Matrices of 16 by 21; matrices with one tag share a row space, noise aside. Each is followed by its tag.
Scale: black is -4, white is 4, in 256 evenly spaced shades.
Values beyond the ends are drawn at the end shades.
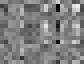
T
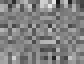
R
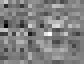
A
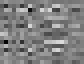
A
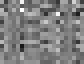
T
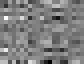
A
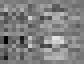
A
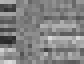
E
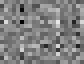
T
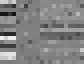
E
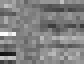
E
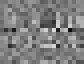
R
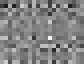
R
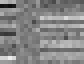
E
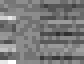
E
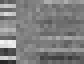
E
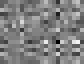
T
